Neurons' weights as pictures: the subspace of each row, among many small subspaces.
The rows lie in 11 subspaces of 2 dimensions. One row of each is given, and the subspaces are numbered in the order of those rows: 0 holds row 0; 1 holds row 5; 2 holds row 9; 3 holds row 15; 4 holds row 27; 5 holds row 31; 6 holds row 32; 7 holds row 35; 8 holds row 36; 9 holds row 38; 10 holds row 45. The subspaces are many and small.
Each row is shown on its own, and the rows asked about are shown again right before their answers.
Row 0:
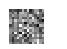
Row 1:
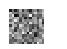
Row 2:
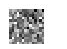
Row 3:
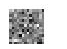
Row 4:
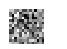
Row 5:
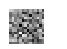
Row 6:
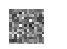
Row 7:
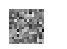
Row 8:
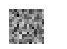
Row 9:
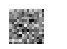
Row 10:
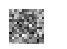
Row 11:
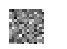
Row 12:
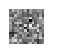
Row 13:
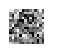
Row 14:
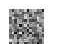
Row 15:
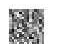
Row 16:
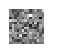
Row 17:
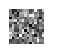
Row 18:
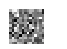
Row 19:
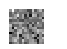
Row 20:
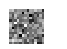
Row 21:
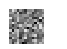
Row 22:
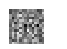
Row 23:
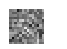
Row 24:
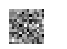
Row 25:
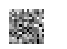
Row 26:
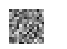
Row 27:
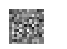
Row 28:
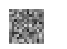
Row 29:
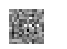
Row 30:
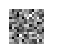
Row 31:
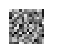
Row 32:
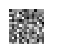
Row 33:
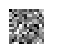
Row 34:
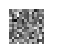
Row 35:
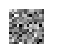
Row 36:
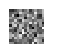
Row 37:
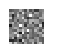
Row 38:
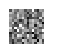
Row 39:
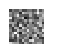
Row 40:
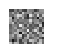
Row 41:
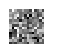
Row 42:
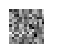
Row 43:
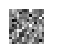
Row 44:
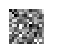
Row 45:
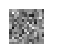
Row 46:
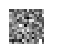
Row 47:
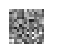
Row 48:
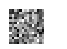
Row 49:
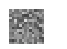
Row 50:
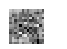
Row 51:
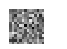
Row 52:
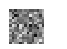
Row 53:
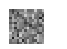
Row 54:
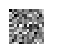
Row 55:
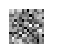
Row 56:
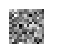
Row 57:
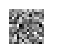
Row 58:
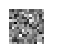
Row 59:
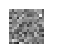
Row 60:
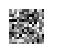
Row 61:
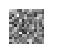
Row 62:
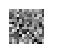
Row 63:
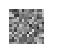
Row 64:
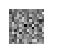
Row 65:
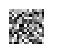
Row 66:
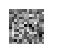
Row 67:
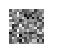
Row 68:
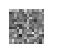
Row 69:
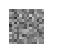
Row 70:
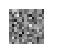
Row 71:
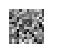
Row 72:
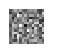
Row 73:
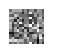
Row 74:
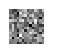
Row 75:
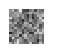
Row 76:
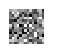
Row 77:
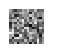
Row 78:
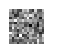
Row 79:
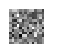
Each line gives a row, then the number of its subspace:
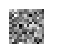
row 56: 7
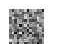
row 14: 0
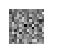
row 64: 4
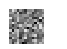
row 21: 8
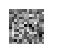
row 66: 4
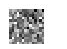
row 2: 10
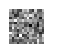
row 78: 6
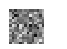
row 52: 7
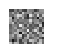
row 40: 6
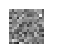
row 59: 7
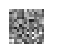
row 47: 9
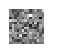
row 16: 6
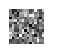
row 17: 10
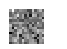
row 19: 9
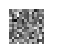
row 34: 3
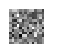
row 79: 8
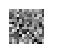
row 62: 8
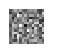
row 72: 4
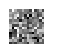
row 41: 9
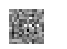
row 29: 4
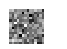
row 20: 2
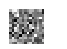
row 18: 5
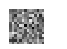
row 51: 3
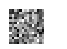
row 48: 1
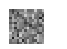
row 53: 10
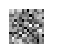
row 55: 1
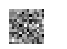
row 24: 6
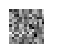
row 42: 5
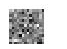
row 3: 2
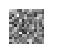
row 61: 8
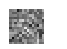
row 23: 1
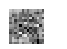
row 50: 0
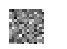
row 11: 9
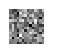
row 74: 10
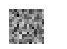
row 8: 8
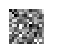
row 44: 7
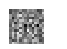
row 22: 4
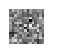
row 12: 3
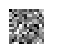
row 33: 7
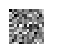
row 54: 7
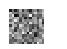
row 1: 5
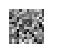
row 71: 8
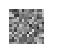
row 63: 5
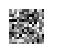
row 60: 6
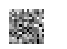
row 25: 0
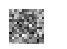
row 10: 1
